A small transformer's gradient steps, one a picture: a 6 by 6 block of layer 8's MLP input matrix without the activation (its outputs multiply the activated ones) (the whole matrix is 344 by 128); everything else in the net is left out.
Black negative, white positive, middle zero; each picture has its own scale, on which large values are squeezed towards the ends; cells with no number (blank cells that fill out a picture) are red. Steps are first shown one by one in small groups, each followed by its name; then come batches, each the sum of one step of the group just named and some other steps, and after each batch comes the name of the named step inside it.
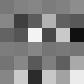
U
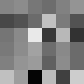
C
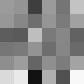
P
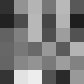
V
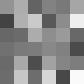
P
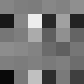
C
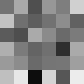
P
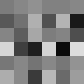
U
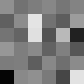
U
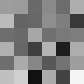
P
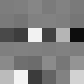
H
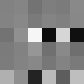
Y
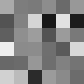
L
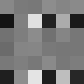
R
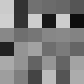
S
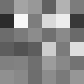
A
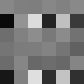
R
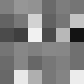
H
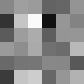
L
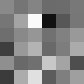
S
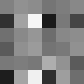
R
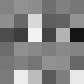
H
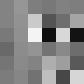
Y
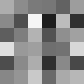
L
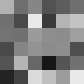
S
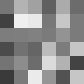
A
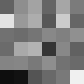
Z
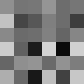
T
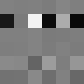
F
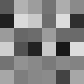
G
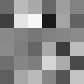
G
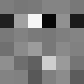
F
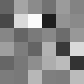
G
